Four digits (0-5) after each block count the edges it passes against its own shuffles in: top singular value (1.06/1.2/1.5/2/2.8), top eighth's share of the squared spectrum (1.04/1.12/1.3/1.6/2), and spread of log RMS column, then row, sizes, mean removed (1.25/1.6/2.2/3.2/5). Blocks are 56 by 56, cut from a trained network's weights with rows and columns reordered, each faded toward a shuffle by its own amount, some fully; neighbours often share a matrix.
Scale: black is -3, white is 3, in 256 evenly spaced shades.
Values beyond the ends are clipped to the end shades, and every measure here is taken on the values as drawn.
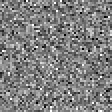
1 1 0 0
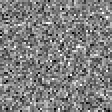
1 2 0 0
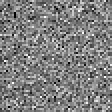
3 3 1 0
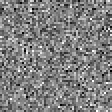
1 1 0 0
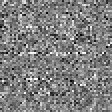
3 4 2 2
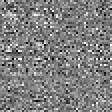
3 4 2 3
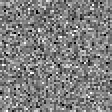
0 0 0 0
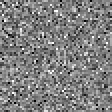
0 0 0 0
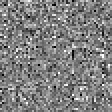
2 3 2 2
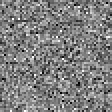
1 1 0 0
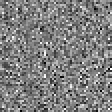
3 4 2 1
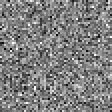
3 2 0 0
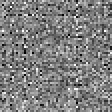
3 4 2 2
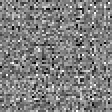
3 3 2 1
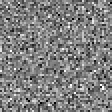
2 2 1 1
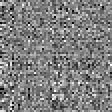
3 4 3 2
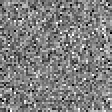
0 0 0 0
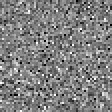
1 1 0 0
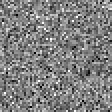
0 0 0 0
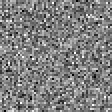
2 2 0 0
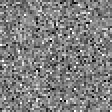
0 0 0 0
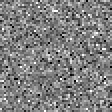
0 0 0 0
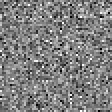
2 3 2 1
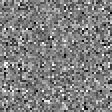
2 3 2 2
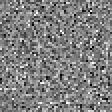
1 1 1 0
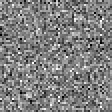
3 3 2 0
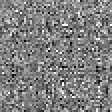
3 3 2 1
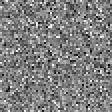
2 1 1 0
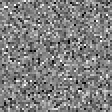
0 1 1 0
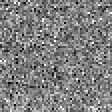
2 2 1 0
